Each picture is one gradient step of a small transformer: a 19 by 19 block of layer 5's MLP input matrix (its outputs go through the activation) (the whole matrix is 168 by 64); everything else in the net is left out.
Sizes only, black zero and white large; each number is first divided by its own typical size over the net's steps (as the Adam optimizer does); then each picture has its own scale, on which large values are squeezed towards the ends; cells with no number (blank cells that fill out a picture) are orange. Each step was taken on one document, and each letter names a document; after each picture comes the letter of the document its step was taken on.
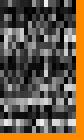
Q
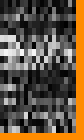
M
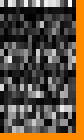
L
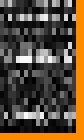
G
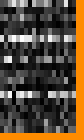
L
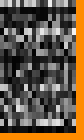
Q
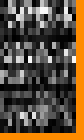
G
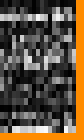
M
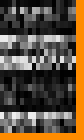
M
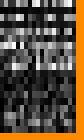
L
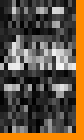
M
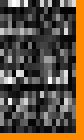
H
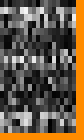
M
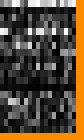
H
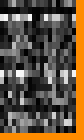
H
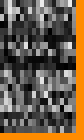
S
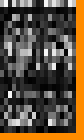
H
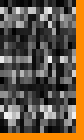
S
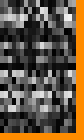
S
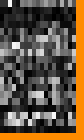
H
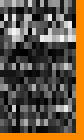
Q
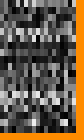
Q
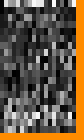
L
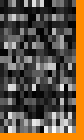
L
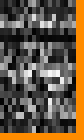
S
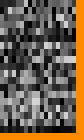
S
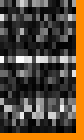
G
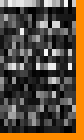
H
